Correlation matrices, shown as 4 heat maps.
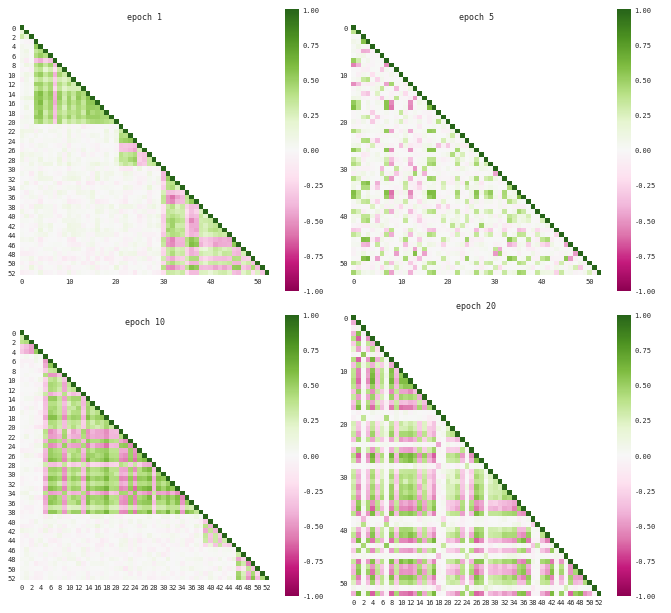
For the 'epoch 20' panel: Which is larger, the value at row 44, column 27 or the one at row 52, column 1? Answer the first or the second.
the second
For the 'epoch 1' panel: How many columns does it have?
53
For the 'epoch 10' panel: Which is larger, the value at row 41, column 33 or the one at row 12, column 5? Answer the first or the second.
the first
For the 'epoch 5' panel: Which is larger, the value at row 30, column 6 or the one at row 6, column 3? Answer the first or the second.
the second
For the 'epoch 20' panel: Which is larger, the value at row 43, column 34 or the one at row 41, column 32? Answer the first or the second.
the second
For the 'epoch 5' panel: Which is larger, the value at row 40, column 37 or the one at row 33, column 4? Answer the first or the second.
the first
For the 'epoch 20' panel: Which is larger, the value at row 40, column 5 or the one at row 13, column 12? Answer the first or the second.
the second
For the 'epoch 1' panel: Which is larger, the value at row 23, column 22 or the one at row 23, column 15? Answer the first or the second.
the first
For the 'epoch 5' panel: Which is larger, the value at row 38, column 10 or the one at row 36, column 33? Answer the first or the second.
the second
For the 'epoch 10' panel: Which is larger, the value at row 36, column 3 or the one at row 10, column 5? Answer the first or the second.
the first
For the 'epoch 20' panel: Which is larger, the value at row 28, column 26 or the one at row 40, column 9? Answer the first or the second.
the first
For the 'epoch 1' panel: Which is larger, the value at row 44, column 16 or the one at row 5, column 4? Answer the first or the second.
the second
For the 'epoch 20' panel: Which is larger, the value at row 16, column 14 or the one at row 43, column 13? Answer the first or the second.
the first
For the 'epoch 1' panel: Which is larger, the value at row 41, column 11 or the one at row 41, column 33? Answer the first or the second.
the second
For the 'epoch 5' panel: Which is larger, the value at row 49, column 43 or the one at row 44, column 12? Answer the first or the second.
the first
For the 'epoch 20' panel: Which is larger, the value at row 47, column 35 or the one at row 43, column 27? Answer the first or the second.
the first
